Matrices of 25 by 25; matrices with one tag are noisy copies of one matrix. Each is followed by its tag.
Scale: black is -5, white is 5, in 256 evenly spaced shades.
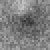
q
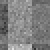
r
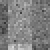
r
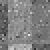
r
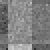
r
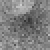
q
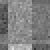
r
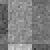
r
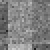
r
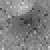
q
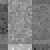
r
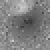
q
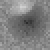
q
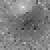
q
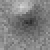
q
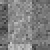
r
